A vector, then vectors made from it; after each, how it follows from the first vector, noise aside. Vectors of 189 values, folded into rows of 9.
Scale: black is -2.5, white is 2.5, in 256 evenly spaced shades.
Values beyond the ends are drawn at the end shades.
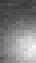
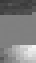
partly zeroed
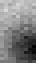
negated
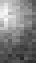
reversed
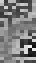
sign-scrambled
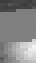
partly zeroed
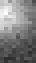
reversed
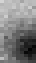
negated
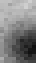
negated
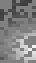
partly zeroed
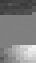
partly zeroed
